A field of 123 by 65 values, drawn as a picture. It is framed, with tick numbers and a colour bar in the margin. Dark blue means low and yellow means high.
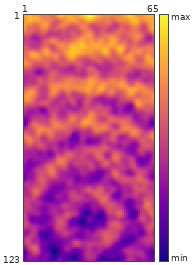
Slope: up to the top. Rings: centred on the bottom middle. Lone odd cells: none. Histogram: bell-shaped.
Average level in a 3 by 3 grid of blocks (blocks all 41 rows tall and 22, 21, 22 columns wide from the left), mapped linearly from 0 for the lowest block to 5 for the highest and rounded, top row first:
455
222
001
